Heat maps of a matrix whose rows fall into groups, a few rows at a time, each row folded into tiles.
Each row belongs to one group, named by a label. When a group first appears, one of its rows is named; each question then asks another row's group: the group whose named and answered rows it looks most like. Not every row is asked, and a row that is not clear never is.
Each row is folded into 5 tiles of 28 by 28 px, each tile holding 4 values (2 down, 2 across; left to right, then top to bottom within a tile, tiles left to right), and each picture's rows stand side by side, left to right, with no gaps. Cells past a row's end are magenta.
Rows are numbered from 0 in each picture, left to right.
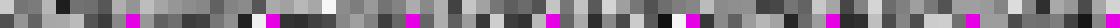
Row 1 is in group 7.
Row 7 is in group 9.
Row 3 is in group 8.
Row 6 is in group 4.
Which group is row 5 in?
9
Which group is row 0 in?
9
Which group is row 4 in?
8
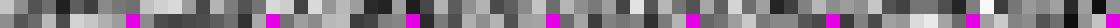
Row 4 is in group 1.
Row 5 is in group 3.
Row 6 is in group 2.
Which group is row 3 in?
8
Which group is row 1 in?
7
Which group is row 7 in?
1
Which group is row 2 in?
3
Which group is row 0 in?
2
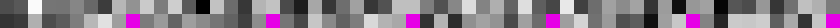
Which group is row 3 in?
1
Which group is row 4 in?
1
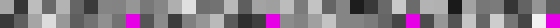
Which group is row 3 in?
8
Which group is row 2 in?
3
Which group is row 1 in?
9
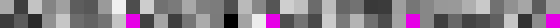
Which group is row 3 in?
7
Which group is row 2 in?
8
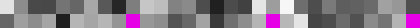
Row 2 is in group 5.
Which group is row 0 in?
2
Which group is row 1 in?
5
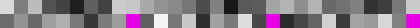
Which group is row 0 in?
9
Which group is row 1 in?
2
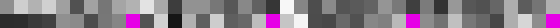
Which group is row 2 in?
5
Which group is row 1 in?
8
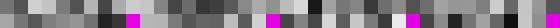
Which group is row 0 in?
9
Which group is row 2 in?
8
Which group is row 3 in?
1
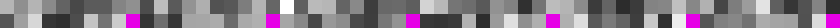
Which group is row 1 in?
8
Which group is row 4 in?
5
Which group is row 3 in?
2
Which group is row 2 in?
1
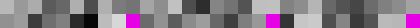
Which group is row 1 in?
9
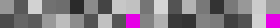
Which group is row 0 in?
9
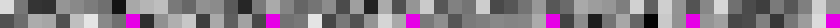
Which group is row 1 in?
2
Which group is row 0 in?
2
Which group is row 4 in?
1
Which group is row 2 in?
4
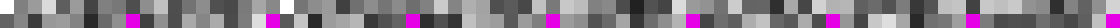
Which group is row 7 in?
7
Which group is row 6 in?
3
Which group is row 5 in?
9
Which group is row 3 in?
8
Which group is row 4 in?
5
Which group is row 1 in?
8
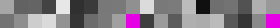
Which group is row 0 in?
3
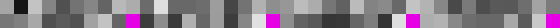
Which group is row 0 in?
4
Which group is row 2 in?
7
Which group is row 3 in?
5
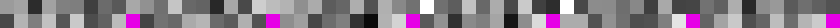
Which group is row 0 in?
8
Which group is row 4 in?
1
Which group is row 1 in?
9
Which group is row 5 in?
4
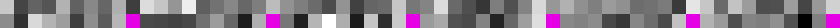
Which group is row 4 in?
7
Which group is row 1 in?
7
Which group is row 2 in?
3
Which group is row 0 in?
3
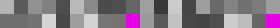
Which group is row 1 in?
4
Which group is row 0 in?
2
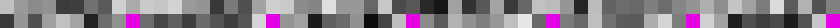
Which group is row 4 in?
4
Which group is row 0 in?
9
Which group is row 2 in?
1
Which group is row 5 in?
1
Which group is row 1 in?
7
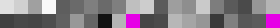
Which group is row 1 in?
3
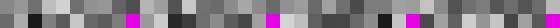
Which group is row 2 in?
5
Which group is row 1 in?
5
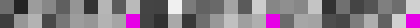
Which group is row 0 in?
4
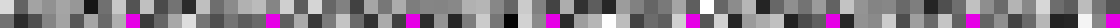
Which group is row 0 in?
3
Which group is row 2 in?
9
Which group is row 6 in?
2
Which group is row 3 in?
1
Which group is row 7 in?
1
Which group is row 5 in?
9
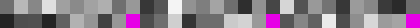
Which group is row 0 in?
7
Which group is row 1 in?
4
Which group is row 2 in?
2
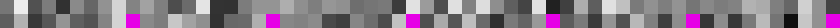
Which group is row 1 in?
3
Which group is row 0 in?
5
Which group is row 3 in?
3
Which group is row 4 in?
8
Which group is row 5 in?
1
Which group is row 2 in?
7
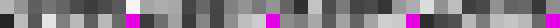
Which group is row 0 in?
2
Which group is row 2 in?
4
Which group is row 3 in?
2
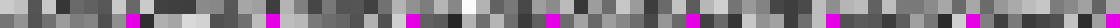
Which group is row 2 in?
5
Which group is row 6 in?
7
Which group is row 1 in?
3
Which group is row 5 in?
8
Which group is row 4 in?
3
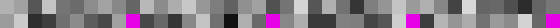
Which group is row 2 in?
5
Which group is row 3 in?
2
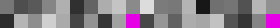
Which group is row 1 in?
9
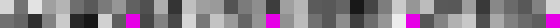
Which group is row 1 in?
8
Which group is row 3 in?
2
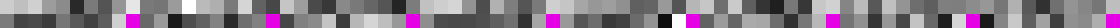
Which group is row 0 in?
7
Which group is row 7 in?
4
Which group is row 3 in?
7
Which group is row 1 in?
1
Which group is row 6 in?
8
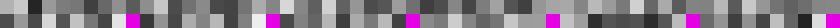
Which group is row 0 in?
8
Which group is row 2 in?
2
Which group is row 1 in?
8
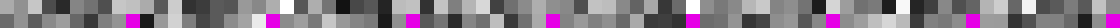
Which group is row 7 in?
5
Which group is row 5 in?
7
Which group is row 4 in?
9
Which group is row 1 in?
4
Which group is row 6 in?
3
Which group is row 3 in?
8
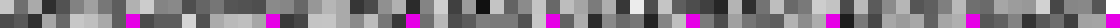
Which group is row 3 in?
5
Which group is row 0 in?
2
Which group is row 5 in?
4
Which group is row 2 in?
3
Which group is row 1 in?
2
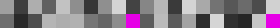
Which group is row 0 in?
3
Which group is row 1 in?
8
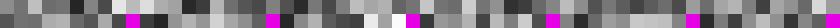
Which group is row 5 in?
9
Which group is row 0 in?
9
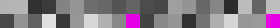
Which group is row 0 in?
2
